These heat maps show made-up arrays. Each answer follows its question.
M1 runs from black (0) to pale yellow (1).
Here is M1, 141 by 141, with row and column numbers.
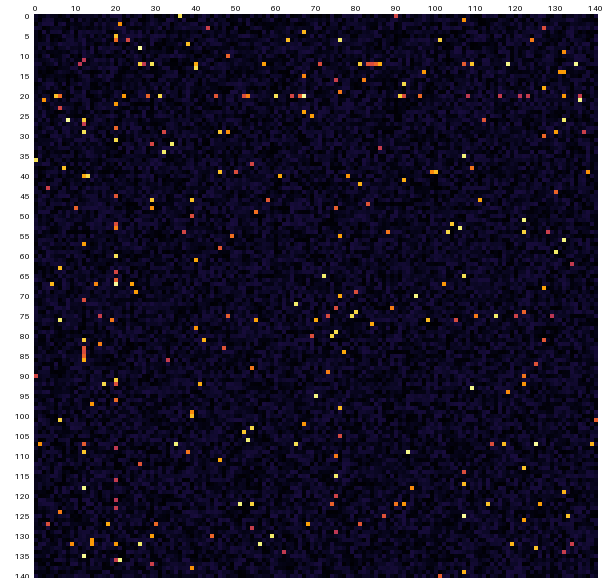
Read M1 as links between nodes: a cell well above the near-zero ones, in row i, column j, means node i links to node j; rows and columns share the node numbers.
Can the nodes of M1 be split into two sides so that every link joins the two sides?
yes
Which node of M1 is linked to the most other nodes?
node 20
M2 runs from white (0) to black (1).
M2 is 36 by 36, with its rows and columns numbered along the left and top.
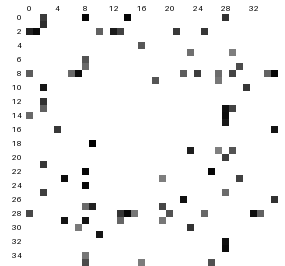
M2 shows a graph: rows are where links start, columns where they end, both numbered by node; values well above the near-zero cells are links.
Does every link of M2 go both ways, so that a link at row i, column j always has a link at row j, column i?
yes
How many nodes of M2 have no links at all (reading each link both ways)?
3
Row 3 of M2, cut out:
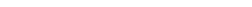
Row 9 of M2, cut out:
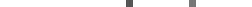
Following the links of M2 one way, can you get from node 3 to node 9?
no
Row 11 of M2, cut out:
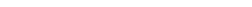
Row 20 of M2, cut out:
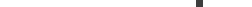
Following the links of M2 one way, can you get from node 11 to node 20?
no
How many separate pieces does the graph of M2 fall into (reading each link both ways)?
4
